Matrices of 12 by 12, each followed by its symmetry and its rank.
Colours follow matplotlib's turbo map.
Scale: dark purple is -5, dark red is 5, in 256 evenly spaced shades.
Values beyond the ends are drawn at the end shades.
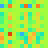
neither, rank two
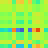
neither, rank one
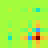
symmetric, rank one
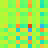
neither, rank one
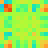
symmetric, rank two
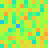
neither, full rank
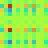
neither, rank one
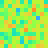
neither, full rank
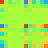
symmetric, rank one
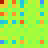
symmetric, rank two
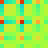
symmetric, rank one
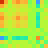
symmetric, rank two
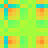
symmetric, rank one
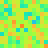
neither, full rank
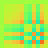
symmetric, rank one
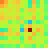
symmetric, rank two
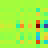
neither, rank one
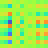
neither, rank one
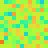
neither, full rank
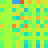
neither, rank two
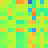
neither, rank two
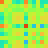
symmetric, rank two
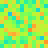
neither, full rank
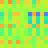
neither, rank two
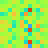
neither, rank two
